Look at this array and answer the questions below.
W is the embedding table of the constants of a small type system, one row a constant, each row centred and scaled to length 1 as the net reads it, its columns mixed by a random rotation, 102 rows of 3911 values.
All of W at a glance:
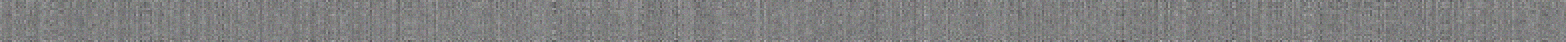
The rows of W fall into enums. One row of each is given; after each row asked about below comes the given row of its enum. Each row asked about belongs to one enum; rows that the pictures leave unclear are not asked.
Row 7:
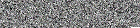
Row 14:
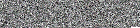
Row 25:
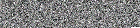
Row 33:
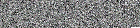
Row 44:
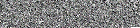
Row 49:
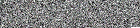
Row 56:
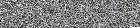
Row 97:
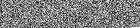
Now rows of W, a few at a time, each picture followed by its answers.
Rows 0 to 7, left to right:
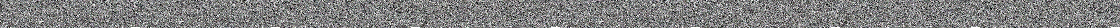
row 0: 44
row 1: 44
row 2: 7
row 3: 14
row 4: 44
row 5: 56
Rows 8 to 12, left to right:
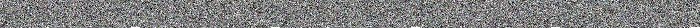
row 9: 7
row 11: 49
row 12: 56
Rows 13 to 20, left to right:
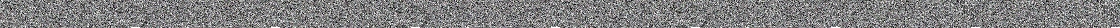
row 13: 7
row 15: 7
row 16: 14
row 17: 7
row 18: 14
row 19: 33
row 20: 33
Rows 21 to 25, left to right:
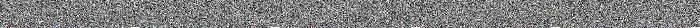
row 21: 44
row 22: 7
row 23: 97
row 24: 49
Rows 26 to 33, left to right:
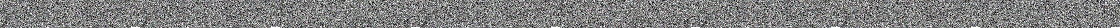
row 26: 14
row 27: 14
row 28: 49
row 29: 14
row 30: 49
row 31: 14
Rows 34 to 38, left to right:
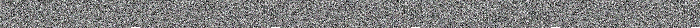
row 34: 25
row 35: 33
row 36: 33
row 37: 97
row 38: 33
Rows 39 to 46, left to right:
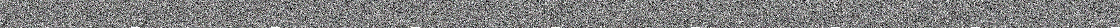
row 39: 14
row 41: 7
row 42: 33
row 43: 49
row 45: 97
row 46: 7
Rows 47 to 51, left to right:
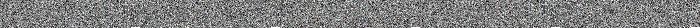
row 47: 33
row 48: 14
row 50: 33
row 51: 56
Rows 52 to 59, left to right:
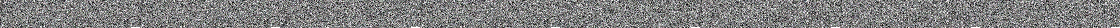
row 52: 49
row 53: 49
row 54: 14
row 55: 49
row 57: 97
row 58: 97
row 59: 33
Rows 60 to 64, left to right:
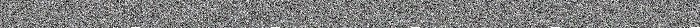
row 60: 33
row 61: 97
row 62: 7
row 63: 7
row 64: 56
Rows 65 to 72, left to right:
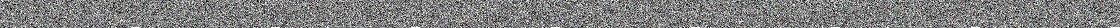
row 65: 7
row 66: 33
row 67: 14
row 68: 97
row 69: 56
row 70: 44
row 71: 14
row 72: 7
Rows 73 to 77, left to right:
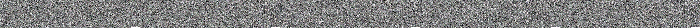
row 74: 33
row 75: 44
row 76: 97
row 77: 33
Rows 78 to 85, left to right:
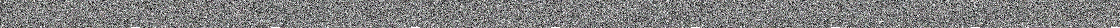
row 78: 49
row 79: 7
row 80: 14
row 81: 25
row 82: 97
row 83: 49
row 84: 44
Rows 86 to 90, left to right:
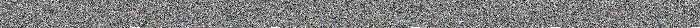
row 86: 56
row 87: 14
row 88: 7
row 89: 44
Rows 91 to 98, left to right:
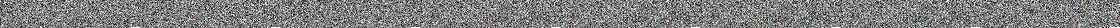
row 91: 49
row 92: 33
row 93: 25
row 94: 97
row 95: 97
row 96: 97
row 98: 56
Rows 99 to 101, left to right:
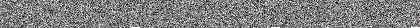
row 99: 56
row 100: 33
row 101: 14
